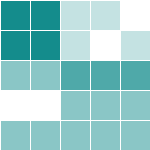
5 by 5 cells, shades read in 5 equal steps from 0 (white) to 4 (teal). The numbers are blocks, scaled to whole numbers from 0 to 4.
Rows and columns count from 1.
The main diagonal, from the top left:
4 4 3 2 2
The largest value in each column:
4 4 3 3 3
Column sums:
12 12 9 8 8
